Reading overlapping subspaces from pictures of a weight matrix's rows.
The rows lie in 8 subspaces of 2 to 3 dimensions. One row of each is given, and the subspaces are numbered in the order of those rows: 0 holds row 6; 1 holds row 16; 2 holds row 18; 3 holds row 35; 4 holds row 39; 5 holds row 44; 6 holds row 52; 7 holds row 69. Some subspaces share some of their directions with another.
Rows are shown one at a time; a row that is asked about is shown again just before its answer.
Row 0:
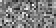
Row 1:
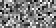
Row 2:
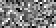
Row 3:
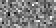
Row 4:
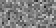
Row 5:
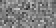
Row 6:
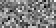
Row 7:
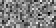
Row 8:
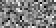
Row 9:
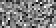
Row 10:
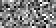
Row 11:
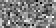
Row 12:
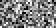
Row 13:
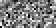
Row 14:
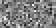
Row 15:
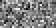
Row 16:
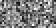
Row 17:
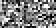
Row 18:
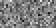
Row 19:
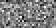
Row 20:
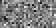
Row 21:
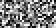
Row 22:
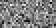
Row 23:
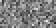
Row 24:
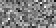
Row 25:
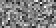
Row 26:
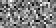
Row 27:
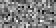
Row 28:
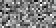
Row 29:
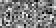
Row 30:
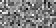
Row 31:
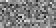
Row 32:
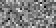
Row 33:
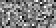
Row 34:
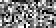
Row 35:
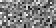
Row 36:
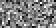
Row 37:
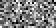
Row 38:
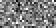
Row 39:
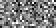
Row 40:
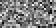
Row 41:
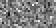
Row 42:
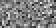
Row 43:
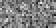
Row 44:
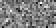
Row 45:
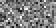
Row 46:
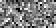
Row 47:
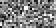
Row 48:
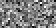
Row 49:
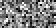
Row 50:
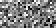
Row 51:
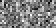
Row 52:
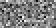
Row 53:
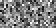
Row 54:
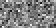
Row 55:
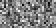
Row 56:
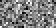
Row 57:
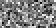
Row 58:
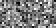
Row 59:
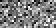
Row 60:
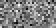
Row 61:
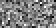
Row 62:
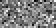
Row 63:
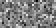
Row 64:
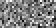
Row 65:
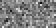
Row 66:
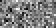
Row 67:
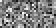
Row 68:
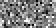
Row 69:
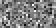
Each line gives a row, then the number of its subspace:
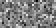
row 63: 5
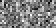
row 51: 1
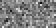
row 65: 5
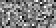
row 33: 6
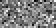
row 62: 3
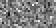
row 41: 1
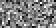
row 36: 3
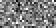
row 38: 4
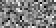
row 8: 4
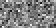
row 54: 4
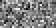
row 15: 0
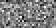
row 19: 6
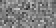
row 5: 0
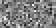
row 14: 7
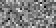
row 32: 7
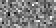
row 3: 1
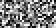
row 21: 2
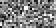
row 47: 7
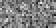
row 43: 5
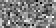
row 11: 6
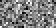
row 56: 4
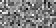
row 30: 2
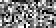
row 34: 0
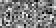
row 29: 0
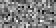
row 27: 0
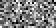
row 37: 4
